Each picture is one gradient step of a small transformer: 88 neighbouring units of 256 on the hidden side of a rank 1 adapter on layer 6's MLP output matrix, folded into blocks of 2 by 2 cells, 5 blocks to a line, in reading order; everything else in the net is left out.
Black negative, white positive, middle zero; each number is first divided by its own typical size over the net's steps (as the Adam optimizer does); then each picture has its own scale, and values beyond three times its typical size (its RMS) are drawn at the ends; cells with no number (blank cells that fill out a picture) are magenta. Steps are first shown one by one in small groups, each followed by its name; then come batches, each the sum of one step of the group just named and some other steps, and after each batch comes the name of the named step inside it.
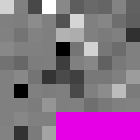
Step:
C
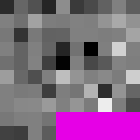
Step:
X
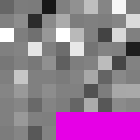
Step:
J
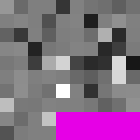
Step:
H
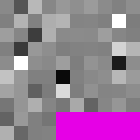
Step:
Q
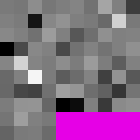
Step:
Q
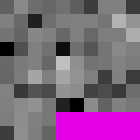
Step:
X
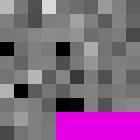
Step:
C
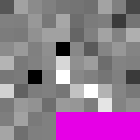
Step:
X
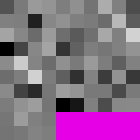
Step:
Q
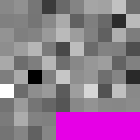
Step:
J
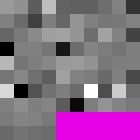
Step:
C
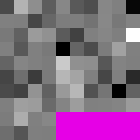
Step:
X
